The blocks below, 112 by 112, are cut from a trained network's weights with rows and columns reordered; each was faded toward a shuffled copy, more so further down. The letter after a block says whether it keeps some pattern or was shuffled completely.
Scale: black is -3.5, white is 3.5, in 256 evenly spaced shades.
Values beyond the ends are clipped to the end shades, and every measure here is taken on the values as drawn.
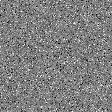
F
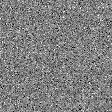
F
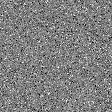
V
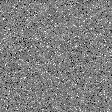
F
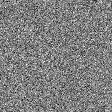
V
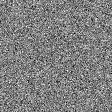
V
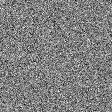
V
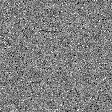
F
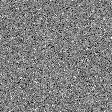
V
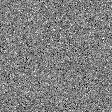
F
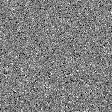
F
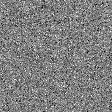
V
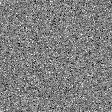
F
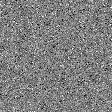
F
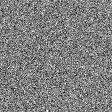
V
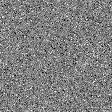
F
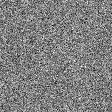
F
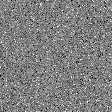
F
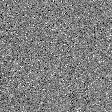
V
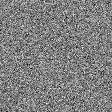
V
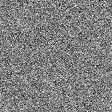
V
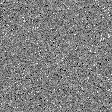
V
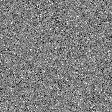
V
